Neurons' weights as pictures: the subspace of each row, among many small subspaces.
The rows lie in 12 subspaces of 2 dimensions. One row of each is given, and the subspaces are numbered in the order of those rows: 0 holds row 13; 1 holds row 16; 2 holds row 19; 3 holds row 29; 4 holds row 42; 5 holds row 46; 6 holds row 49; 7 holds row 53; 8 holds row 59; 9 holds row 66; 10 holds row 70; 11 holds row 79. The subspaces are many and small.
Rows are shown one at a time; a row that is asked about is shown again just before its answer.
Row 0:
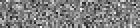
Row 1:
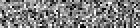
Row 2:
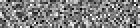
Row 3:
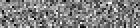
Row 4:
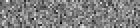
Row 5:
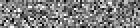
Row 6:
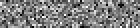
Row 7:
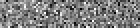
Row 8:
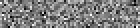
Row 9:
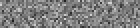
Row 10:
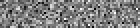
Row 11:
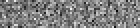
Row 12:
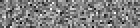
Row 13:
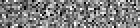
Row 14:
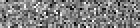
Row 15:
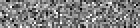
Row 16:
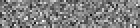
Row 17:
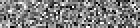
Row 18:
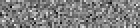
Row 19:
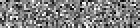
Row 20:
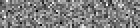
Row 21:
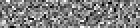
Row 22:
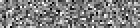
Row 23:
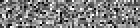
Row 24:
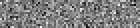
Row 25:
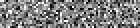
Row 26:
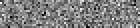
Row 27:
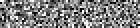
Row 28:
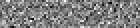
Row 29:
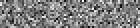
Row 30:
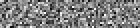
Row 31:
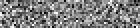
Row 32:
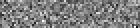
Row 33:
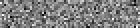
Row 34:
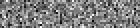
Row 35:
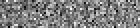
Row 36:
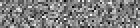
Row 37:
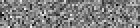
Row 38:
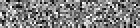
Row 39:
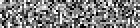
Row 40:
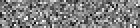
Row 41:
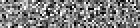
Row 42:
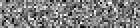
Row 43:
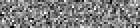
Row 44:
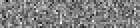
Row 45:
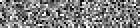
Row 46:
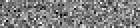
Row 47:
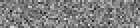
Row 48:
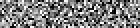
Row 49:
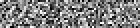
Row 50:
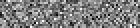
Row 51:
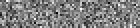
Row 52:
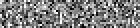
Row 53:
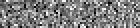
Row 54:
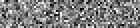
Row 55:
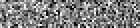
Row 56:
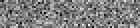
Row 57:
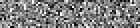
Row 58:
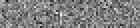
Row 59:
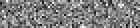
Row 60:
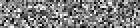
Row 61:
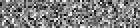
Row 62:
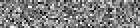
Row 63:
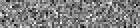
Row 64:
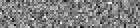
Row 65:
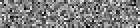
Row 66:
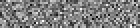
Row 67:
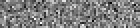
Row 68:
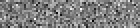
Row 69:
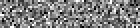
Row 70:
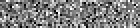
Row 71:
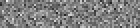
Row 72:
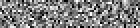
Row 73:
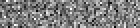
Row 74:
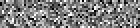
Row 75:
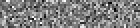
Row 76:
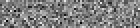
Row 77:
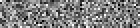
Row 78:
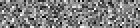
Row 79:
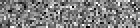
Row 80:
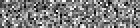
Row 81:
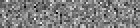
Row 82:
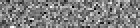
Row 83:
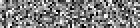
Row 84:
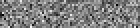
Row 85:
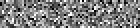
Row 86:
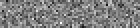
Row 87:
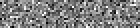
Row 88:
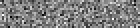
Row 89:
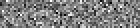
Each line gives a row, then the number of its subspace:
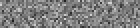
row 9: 4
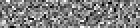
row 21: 11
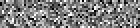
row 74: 3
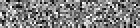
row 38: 2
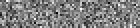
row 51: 2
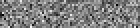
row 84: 9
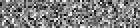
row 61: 4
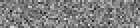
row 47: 5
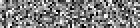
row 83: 8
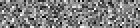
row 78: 6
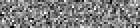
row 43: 10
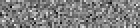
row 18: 10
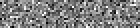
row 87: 2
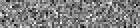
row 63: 10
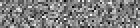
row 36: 4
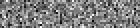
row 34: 6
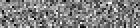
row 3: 7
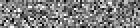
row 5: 5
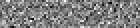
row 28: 11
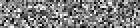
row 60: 5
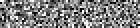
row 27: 9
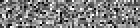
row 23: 6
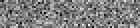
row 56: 5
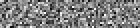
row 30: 6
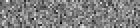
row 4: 6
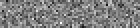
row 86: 8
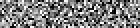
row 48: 7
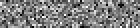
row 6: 8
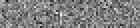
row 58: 3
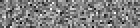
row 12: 8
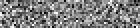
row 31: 2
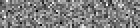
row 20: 8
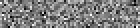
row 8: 1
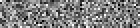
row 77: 1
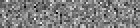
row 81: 4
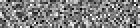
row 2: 9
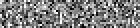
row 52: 6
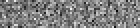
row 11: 0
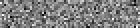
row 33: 1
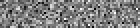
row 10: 4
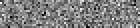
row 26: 1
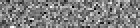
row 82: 11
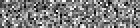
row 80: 4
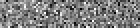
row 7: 7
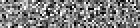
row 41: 0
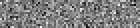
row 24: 2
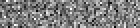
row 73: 0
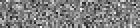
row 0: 2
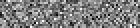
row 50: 9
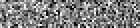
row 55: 7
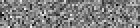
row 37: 9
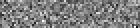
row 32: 1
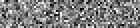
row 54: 3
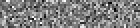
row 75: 11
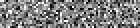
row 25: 4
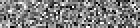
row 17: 11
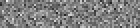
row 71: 3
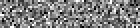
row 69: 10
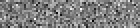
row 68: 10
